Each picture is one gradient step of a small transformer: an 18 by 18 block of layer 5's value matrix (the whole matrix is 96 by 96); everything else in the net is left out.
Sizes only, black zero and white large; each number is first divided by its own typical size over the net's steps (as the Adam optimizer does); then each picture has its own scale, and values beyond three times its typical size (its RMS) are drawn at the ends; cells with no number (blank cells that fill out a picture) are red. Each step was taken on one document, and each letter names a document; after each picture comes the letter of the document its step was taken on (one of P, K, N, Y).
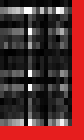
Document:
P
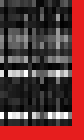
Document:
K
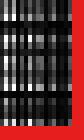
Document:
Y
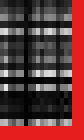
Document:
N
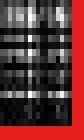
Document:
P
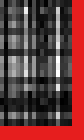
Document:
K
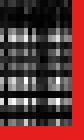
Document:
K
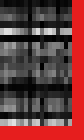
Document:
N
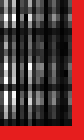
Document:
Y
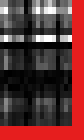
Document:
N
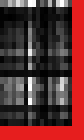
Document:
P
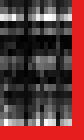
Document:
N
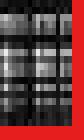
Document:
N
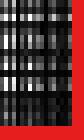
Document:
Y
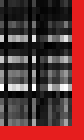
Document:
K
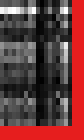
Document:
K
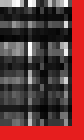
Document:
P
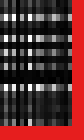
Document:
Y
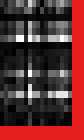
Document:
P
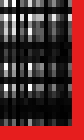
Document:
Y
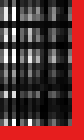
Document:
Y
